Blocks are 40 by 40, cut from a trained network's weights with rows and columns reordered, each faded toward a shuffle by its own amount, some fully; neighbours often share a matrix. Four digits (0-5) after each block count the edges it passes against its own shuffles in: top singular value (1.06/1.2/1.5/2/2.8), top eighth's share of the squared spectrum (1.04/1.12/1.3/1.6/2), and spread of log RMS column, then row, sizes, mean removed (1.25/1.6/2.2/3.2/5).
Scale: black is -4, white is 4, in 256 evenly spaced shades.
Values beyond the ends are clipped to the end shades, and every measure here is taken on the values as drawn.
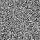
2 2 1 0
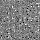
1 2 0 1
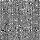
2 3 0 2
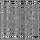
3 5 0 3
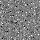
0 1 0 0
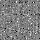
1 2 0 1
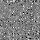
2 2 0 1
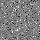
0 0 0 0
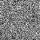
2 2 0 0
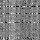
3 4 0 3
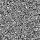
1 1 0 0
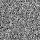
0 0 0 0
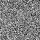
0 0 0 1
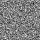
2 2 0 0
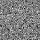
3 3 1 0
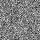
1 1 0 0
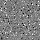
0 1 0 0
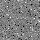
0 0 0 0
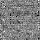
2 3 2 0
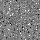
0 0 0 0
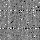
2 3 0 2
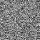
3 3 1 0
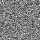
1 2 0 0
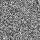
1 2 0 0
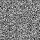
2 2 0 0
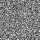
1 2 0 0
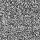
2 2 0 0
